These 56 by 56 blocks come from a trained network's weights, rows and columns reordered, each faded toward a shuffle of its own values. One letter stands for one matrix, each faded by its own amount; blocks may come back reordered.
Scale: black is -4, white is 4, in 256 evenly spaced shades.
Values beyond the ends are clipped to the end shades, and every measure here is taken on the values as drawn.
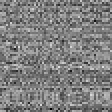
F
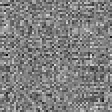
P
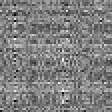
F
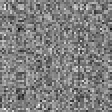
P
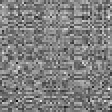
F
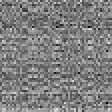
F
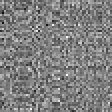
P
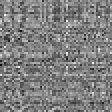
F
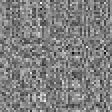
P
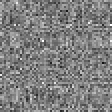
P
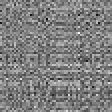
F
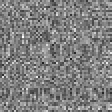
P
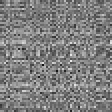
F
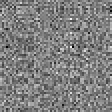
P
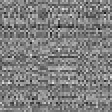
F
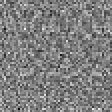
P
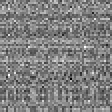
F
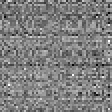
F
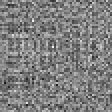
P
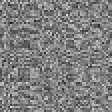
P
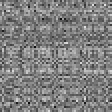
F
